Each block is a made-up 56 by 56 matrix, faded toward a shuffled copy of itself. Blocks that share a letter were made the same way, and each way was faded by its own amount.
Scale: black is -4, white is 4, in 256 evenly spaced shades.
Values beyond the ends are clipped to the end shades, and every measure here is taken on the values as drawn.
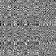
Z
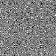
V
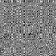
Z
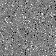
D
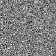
V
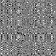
Z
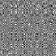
Z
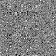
V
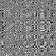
Z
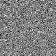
V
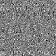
V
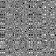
Z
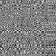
Z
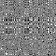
Z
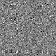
V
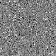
V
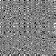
Z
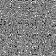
V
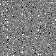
D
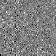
V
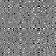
Z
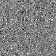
V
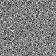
V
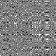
Z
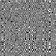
Z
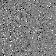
D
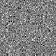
V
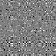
Z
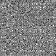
V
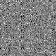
V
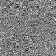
V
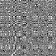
Z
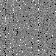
D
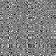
Z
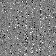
D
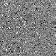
V
